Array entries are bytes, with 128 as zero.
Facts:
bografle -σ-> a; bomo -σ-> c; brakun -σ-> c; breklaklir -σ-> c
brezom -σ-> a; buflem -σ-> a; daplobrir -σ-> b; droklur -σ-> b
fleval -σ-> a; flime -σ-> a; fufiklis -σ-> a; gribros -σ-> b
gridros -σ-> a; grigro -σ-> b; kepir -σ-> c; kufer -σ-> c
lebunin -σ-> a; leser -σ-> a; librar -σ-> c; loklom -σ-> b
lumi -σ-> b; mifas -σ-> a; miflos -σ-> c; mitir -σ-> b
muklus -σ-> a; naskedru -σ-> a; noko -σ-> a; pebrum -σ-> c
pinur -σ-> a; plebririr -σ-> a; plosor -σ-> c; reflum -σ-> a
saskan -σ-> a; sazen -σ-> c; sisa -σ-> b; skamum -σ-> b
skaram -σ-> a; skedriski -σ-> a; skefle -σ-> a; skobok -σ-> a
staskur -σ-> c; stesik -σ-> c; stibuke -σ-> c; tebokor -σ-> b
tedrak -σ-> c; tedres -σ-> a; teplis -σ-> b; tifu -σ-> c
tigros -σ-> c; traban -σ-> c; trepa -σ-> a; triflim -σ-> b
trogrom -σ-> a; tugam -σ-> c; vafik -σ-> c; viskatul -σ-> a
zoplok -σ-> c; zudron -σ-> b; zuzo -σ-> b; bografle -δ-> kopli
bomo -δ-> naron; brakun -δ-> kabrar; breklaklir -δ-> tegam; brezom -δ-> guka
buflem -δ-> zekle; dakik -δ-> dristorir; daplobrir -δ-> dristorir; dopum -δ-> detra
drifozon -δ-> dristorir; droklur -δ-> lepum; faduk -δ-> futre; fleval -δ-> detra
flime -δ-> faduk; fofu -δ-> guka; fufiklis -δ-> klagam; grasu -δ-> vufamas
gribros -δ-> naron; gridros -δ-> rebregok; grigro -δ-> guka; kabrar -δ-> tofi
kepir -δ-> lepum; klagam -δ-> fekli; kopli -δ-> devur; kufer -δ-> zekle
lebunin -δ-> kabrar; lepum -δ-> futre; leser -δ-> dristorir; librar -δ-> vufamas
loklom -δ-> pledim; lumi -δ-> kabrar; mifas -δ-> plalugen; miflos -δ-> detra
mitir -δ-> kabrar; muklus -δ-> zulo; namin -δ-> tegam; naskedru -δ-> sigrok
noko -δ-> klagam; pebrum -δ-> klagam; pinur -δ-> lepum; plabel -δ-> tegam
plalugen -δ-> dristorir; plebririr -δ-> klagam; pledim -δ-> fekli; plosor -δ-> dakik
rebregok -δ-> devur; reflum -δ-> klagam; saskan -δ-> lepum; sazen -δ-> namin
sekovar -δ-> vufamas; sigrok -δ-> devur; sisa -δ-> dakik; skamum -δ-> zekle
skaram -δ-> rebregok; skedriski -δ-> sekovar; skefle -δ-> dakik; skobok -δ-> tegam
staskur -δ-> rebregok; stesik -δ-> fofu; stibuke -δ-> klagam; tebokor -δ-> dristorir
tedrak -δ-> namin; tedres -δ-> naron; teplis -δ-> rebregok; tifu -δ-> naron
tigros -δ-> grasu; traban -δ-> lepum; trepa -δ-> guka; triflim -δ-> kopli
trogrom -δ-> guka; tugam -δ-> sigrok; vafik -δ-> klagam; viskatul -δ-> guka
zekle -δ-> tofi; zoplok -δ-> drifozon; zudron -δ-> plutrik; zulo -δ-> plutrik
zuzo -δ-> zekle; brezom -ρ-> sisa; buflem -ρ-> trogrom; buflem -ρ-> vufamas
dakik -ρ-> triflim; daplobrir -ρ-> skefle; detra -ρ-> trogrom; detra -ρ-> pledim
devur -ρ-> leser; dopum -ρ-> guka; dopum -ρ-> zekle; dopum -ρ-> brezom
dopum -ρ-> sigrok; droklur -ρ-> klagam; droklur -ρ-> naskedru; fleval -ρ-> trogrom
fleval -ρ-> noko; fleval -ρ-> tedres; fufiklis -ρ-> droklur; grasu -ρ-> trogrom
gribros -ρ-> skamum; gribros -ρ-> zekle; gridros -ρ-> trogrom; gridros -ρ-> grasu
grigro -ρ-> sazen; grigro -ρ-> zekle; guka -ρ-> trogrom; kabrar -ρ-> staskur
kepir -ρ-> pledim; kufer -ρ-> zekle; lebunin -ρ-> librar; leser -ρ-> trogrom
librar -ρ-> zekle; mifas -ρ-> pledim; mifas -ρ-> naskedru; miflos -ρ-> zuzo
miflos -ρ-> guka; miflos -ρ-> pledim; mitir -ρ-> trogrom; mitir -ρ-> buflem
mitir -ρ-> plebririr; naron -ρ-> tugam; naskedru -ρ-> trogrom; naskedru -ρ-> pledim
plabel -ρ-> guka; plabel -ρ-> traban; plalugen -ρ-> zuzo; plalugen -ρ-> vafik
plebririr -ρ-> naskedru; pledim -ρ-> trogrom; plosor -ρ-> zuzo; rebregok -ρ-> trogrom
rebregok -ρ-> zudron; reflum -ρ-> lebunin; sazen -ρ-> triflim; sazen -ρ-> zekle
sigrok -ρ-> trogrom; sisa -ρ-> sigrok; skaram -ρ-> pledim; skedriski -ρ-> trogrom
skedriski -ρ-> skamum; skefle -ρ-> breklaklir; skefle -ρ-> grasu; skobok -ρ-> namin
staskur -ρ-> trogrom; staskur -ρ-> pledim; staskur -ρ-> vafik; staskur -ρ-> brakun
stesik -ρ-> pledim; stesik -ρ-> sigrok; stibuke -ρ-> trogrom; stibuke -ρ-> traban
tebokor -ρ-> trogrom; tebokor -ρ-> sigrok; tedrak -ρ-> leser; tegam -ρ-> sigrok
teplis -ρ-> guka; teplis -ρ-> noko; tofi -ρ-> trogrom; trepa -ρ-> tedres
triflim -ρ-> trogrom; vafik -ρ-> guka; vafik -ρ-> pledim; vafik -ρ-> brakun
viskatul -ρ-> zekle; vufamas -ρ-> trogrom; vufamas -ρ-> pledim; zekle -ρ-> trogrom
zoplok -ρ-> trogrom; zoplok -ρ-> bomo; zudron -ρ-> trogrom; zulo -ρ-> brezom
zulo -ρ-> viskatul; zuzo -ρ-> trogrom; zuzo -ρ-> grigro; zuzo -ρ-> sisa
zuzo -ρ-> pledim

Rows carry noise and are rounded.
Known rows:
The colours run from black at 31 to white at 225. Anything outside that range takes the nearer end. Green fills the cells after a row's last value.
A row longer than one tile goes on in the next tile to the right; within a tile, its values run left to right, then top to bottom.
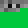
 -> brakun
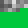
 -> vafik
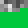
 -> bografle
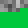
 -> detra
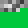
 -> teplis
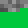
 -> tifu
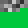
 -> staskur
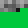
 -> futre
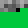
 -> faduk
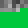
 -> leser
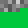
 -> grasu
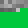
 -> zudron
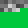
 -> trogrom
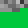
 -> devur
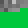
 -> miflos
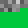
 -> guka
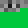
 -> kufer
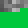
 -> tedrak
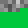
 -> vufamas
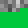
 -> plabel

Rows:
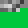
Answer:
triflim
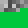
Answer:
lumi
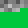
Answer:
fleval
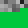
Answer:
rebregok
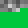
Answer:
tedres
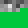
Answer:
naskedru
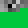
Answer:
zekle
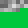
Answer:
plebririr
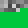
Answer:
skamum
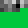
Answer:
traban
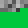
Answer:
naron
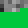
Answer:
breklaklir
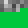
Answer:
daplobrir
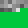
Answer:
grigro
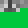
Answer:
mitir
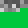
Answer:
lebunin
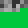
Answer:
skefle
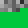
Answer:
kopli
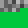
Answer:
namin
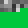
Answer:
sisa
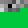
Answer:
kabrar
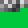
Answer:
droklur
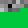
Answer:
tofi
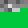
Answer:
trepa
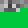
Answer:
zuzo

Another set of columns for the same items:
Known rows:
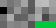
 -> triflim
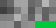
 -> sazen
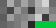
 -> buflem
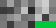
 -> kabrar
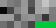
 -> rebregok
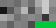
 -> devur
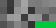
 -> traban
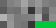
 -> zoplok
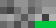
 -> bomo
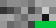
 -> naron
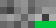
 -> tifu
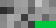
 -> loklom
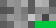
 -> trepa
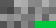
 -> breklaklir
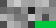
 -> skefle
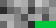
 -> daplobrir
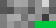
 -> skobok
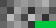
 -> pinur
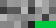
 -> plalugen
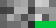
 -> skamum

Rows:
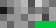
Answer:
grigro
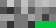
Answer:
grasu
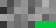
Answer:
tugam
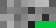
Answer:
leser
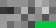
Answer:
fekli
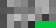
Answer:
muklus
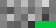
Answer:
skedriski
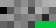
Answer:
sigrok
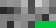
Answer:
guka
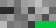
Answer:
pledim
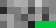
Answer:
tebokor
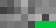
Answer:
miflos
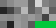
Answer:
fofu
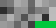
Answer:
gribros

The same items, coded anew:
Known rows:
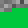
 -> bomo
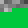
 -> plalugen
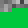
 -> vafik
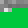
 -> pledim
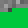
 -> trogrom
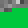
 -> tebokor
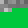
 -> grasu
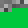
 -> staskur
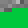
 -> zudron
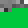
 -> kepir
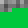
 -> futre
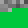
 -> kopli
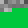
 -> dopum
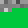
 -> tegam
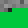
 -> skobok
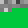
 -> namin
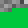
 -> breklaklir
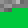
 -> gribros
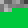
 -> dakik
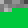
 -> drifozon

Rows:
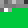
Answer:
klagam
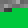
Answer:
bografle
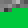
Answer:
teplis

